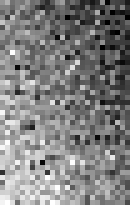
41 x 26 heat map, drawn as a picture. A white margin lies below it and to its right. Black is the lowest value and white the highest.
Ninth with the lowest average: top right. Odd rows or columns: none. Stripes: none. Histogram: bell-shaped. Ninth with the highest average: bottom left. Average level on the scale: 50%. Slope: up to the bottom left.
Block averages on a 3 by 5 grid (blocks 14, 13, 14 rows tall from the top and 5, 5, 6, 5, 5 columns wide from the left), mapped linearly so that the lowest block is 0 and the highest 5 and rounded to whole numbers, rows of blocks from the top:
3 2 2 1 0 | 4 3 3 2 1 | 5 5 4 3 2
